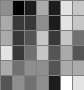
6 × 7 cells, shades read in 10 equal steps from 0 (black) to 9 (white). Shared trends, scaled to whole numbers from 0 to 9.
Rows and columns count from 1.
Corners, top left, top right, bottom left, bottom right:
5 7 3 8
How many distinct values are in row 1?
6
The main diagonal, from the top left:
5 2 3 7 3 9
